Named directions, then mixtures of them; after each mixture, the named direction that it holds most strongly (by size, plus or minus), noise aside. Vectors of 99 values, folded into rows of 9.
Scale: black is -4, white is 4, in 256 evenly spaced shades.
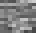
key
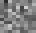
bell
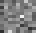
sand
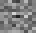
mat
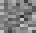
sand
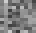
bell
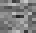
mat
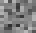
bell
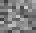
bell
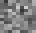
bell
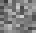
bell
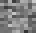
key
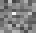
mat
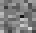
sand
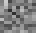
bell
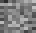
key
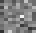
sand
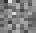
bell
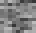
key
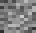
sand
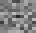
mat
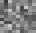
bell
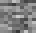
key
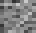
sand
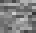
key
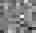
sand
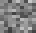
mat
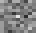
mat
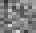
bell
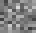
bell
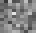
bell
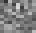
bell
